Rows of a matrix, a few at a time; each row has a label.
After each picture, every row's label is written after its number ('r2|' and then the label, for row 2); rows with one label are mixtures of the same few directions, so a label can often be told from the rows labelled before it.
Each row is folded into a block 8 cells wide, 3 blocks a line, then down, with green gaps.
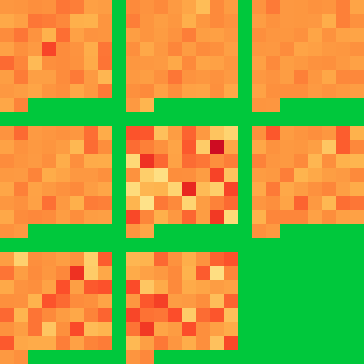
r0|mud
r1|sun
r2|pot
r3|pot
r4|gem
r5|pot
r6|pot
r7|gem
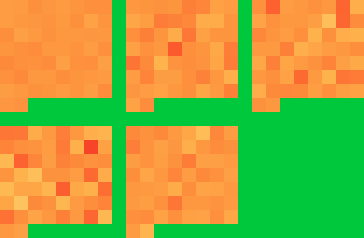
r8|gem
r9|mud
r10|pot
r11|gem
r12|sun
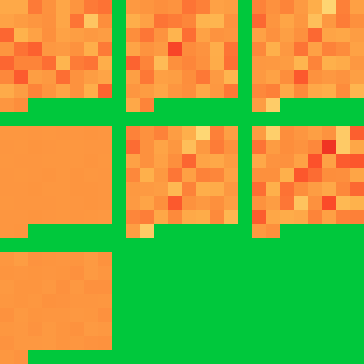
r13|gem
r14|mud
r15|sun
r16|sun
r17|sun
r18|pot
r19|pot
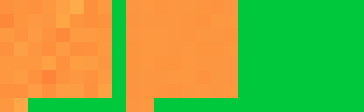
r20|sun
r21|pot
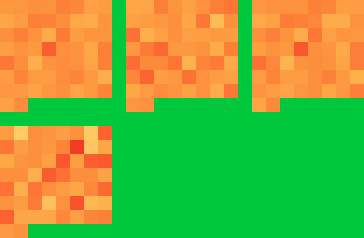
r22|mud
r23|gem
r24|mud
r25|pot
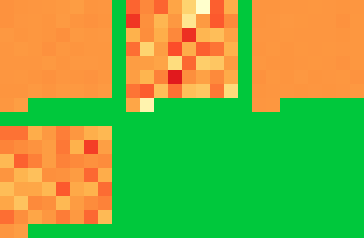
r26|sun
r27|sun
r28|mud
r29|gem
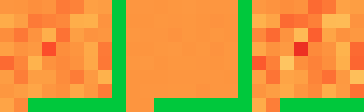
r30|mud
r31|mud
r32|mud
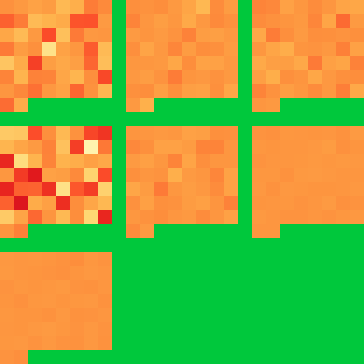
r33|mud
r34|sun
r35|gem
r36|gem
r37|mud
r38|pot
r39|sun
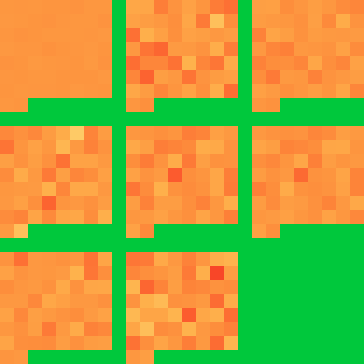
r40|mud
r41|gem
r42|gem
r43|sun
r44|mud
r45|mud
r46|pot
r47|gem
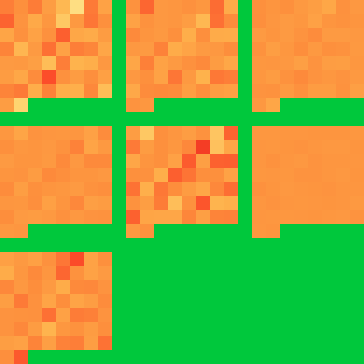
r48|sun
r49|pot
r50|sun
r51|pot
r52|pot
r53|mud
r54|sun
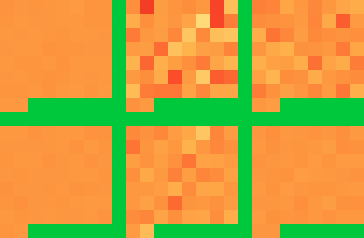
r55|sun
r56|pot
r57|gem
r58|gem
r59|sun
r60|pot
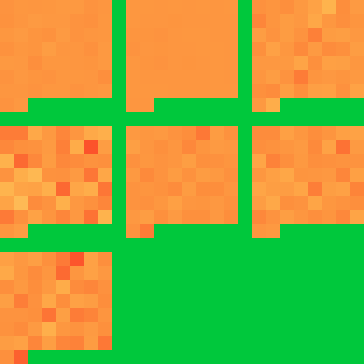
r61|mud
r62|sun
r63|sun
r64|gem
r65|sun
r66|gem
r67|sun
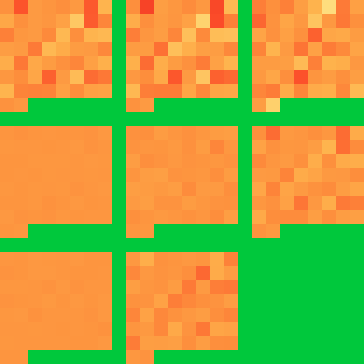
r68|pot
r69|pot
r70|sun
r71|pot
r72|gem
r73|pot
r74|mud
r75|pot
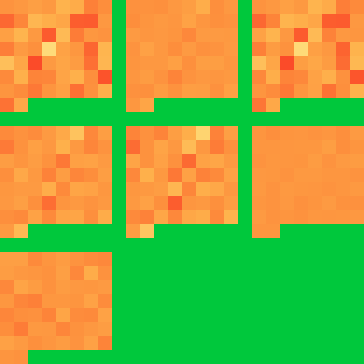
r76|mud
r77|sun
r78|mud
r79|sun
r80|sun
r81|pot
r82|gem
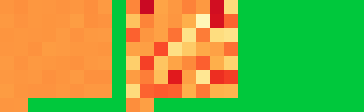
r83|pot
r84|pot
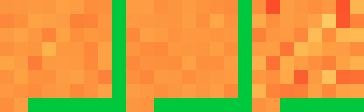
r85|mud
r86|gem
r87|pot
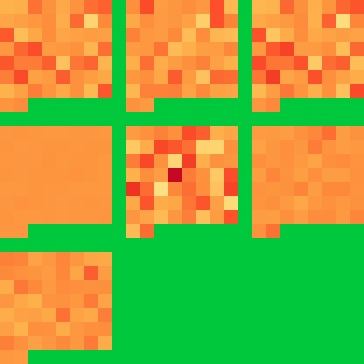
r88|gem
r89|pot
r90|gem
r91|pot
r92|mud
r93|sun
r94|gem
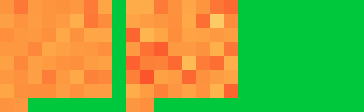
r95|pot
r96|gem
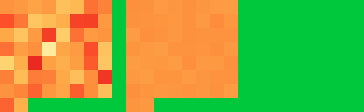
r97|mud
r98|gem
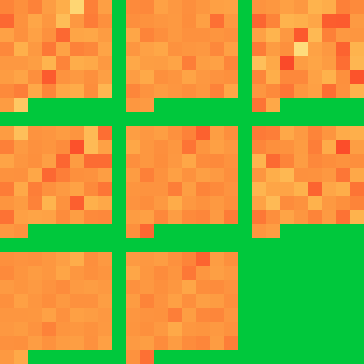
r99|sun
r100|gem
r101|mud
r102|pot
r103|sun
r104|gem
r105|sun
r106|sun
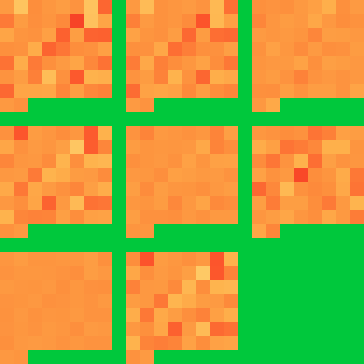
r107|pot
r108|pot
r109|sun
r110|pot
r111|pot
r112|mud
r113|pot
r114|pot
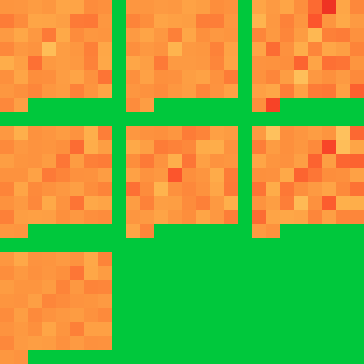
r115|mud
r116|mud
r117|sun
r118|pot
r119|mud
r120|pot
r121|pot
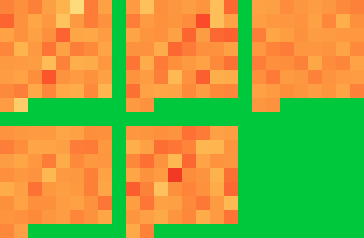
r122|sun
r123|pot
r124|gem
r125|mud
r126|mud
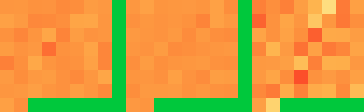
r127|mud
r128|pot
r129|sun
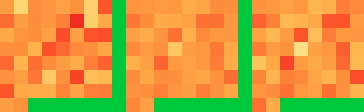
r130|pot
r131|mud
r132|mud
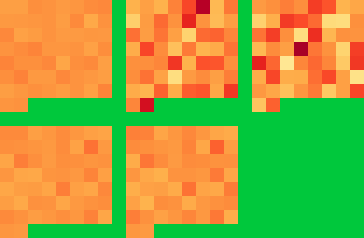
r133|gem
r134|sun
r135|mud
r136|gem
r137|gem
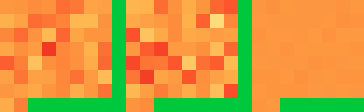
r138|mud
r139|gem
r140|pot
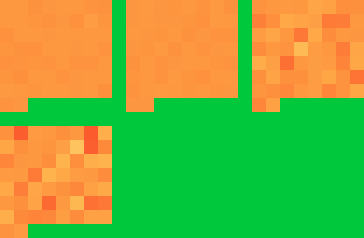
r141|gem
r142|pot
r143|mud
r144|pot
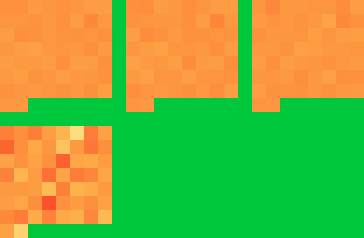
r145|gem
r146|gem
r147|pot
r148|sun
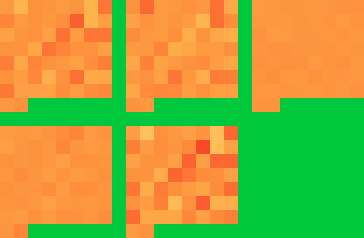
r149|pot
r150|pot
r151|gem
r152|sun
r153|pot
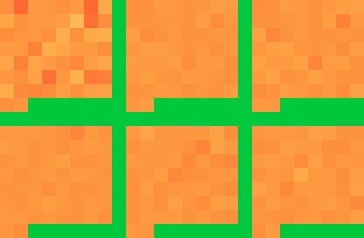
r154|pot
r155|gem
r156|gem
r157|sun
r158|pot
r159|mud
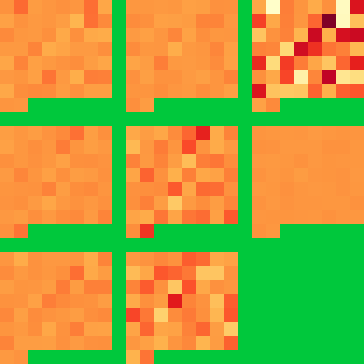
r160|pot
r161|mud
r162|pot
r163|sun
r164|sun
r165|mud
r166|pot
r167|mud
